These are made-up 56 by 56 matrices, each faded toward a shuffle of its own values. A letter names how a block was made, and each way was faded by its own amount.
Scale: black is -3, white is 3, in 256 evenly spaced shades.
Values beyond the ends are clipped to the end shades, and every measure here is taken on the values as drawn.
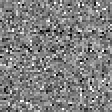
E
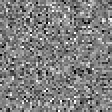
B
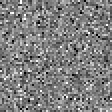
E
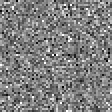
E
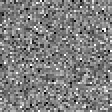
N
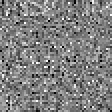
B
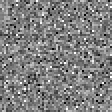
N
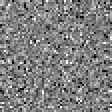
B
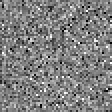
N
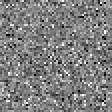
E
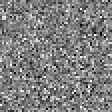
E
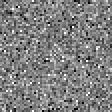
N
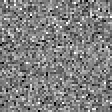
N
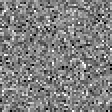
N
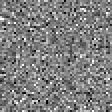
B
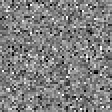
E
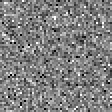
N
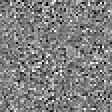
B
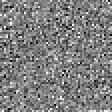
E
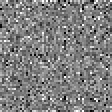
B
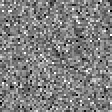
N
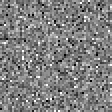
N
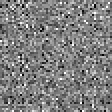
B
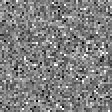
N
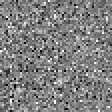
E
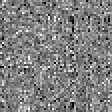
B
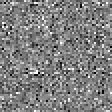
B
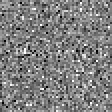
E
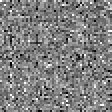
B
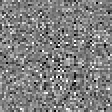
B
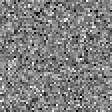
N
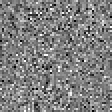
E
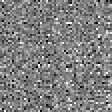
B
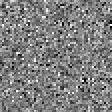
E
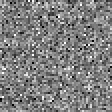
E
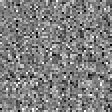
B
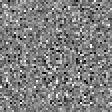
B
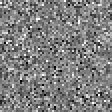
E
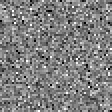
N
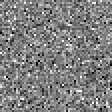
N
